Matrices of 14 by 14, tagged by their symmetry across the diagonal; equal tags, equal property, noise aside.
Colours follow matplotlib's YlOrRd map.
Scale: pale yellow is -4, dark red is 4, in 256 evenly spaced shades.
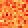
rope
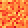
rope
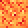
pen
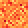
pen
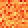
rope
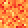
rope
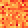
rope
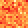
rope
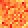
pen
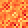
pen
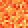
pen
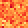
rope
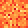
pen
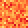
rope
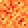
pen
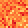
pen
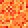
pen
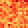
rope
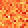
rope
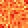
pen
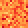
rope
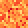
pen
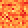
rope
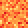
rope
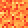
rope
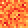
pen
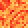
pen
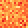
pen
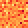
rope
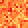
pen
